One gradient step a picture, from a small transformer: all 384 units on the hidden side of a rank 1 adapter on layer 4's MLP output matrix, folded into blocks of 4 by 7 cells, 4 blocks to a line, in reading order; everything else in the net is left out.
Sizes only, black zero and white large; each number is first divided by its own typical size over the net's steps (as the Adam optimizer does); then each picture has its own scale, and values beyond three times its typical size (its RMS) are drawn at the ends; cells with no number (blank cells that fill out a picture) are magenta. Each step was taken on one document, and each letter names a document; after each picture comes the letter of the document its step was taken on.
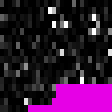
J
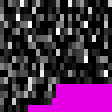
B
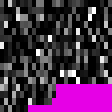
B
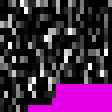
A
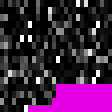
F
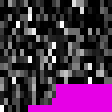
A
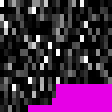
A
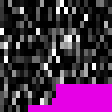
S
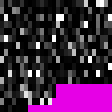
S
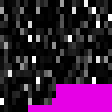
F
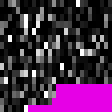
B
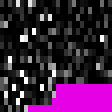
B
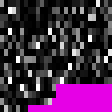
S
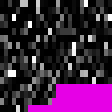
F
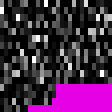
J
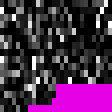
J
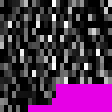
A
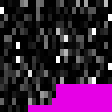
F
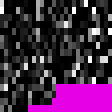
F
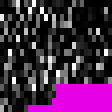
A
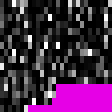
B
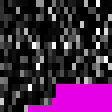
F
